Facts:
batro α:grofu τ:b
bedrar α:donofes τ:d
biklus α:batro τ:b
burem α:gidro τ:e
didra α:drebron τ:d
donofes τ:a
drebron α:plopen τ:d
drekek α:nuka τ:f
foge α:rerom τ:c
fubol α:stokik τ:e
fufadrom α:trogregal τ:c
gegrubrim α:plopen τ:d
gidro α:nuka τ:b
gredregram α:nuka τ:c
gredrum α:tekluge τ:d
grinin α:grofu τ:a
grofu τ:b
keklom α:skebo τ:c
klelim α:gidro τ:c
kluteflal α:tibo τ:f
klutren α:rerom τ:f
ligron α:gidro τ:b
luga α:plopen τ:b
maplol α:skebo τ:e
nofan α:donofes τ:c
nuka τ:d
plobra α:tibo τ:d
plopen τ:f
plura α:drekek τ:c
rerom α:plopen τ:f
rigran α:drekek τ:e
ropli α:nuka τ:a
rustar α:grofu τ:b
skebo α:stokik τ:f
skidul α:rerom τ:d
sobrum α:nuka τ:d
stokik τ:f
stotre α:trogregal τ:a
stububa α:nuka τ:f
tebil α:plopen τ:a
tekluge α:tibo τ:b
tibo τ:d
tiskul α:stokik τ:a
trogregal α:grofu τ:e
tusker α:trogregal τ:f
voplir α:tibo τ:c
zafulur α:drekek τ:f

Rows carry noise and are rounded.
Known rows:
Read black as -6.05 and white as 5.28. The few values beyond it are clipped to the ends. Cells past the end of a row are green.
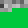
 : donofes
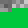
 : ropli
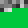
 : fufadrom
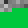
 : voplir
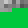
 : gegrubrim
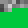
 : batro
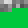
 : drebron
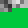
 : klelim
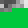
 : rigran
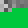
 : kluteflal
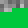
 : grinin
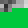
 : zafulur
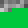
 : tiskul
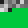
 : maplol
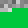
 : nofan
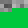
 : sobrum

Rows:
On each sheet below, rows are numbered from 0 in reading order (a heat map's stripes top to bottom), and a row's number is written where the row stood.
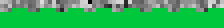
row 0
luga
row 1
gidro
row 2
drekek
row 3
gredrum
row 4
foge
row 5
nuka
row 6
stububa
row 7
ligron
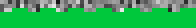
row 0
stotre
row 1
burem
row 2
keklom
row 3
plobra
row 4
tusker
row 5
gredregram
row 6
trogregal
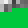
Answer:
klutren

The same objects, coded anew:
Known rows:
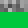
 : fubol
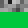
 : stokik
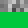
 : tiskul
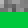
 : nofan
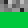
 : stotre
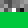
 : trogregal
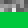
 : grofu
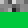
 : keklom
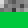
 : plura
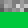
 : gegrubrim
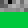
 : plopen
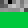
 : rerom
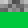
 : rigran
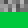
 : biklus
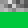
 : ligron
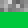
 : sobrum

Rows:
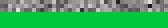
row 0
tebil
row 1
zafulur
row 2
klutren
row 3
tibo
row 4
fufadrom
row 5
burem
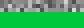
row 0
donofes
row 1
klelim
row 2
ropli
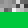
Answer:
tekluge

